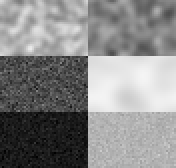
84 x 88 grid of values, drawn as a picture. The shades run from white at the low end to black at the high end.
It is made of 3 by 2 panels. Panel 1,1: low, blotchy. Panel 1,2: middling, blotchy. Panel 2,1: high, fine-grained. Panel 2,2: very low, smooth, faint in contrast. Panel 3,1: very high, fine-grained, faint in contrast. Panel 3,2: low, fine-grained, faint in contrast.
